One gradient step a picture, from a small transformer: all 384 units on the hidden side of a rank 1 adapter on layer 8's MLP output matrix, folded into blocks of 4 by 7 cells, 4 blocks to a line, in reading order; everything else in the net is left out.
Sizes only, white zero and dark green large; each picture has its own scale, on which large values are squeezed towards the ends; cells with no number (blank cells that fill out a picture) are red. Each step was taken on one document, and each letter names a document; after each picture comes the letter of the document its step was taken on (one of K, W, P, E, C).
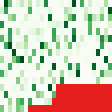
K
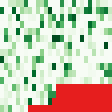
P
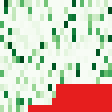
K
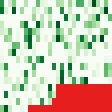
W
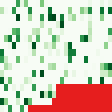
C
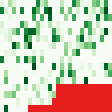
W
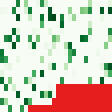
C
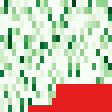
K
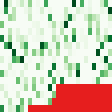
K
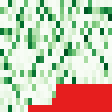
P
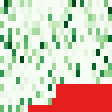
K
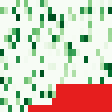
C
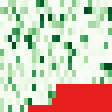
P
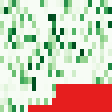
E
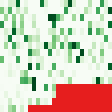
E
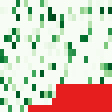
C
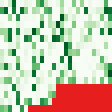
P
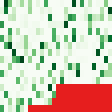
K
